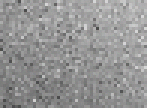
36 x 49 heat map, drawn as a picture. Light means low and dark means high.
Neither half mirrors the other. There is an overall slope up to the bottom left. No row or column stands out. There are no regular stripes. On average the colour sits 40% of the way up the scale.
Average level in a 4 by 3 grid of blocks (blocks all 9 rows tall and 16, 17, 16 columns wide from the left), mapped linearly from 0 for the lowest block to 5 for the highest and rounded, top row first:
2 1 0 / 3 2 1 / 4 3 2 / 5 4 3
